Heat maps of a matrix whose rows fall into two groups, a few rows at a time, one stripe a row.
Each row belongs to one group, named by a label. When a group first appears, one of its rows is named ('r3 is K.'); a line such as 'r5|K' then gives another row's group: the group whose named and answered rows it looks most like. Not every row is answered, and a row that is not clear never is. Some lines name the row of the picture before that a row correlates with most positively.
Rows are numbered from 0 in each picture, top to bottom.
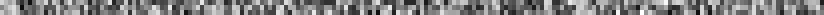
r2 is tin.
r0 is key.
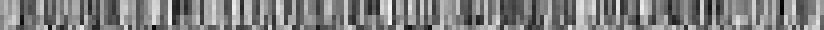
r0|tin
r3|tin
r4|tin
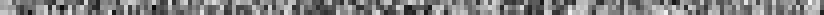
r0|tin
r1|key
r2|key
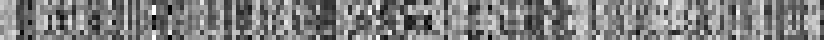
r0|key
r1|key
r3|key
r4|key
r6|tin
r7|key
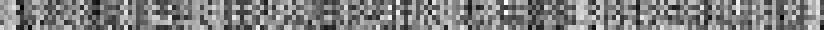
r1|tin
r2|key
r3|tin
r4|tin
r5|key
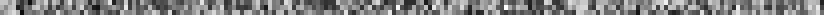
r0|key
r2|tin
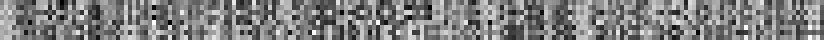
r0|key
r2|tin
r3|key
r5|tin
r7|tin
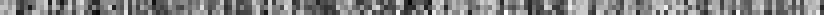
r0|key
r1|key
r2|key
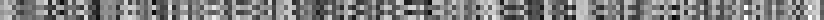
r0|key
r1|tin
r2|key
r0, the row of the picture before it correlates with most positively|0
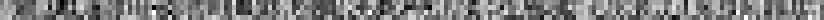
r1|key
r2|key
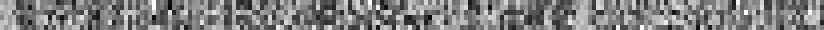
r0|key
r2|tin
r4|key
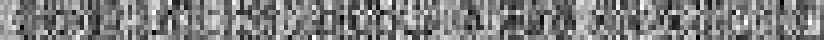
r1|tin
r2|key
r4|tin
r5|tin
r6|key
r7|tin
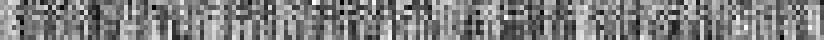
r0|tin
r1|key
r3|key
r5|tin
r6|tin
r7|tin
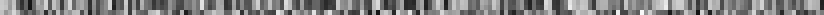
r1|key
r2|tin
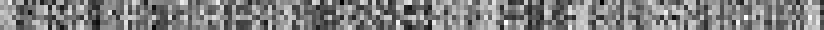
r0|tin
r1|key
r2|key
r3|tin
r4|key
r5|key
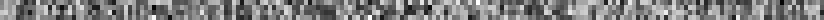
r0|tin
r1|key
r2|key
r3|key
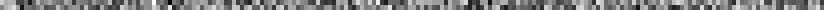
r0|key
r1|tin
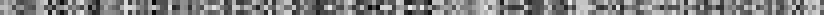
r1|tin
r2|key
